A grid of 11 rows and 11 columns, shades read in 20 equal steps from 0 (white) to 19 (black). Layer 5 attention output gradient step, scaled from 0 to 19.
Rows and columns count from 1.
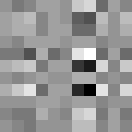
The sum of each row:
83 85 84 85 90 87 86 86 85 86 86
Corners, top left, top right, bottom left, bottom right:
8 9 8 9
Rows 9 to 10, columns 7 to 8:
7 7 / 4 3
